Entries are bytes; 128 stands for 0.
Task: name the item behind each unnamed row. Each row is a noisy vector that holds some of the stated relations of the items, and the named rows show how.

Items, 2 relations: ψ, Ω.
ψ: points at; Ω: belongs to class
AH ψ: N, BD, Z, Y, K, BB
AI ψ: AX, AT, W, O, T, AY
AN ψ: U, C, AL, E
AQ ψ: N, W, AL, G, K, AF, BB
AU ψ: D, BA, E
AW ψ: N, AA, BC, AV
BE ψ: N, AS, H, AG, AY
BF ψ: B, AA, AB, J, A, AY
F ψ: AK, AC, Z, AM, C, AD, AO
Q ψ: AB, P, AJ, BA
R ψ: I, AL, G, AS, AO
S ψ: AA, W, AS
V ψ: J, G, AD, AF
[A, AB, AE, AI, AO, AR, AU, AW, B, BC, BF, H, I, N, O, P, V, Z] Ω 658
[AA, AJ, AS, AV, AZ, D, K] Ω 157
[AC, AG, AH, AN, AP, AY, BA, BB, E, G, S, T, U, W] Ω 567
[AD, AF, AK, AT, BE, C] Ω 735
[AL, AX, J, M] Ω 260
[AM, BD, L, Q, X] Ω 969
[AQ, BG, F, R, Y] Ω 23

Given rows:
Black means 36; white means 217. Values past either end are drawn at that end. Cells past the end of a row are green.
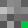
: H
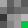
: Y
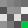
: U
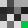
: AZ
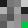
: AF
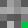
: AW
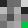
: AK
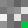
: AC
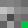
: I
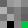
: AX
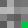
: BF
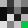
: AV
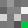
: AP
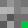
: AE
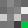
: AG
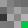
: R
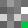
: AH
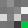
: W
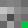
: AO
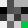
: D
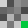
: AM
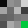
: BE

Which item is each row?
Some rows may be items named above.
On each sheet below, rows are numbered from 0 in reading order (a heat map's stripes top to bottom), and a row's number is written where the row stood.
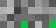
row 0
P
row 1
AW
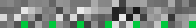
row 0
BB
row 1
Z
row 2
E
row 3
AI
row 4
AA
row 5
F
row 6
Y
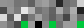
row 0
E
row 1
AX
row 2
C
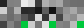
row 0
AT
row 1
K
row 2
F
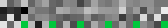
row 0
AJ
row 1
AL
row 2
BC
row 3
V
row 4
AU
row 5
E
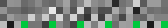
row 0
J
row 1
AG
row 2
BA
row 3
Q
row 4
C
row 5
M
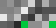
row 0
T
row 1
BD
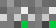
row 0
AP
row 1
AG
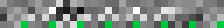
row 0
R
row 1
AN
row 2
K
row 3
BB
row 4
S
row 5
G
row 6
O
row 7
AQ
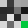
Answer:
AS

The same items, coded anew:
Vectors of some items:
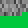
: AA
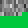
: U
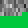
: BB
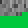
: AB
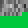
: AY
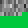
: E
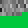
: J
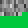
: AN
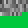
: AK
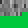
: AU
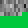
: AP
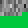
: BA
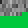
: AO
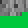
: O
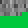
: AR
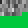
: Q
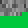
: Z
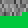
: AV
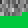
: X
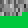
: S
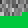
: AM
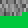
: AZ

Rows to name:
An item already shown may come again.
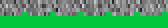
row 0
K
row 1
V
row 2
J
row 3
AW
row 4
R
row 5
AX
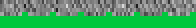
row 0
AP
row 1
Y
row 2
AL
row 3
AV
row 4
AG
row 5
AJ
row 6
F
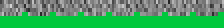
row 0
G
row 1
BE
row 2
Y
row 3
F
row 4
T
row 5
BG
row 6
R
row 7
BF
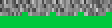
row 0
AF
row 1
AQ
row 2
AQ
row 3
BD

